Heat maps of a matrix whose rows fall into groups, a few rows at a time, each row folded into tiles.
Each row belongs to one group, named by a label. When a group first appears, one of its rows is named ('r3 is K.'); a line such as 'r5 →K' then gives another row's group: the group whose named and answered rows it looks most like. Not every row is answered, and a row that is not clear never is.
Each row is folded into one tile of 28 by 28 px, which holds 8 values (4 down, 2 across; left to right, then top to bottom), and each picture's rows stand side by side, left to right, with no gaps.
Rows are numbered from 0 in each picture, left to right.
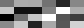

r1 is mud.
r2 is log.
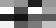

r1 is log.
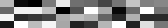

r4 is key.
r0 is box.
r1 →log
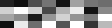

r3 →mud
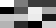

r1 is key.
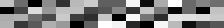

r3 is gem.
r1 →log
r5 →log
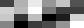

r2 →gem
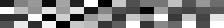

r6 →gem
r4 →gem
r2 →box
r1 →box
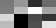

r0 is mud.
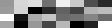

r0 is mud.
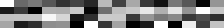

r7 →log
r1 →mud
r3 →key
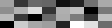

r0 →box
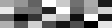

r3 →box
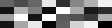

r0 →mud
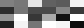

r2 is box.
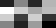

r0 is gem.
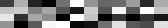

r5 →log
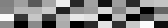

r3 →box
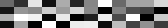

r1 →box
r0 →mud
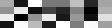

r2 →key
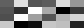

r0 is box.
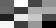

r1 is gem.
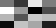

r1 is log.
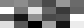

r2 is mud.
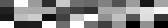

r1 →box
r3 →mud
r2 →gem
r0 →key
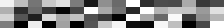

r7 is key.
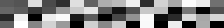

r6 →key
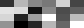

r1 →mud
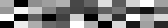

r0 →box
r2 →gem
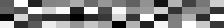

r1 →log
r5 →box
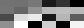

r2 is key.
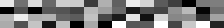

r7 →key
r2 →key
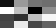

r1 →mud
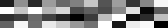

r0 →log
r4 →box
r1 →log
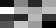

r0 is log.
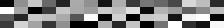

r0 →log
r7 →box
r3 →box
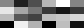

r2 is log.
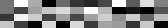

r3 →log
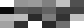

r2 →gem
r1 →key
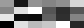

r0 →box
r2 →key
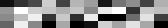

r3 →box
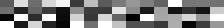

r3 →gem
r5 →mud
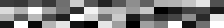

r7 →gem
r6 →key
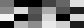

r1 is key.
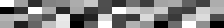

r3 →gem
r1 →log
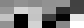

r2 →gem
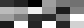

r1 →log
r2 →mud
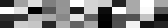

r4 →log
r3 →key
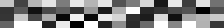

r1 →key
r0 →gem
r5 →gem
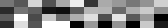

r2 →key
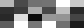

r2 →key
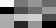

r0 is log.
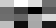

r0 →key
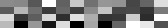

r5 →key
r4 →gem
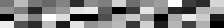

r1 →mud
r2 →box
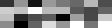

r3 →gem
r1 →log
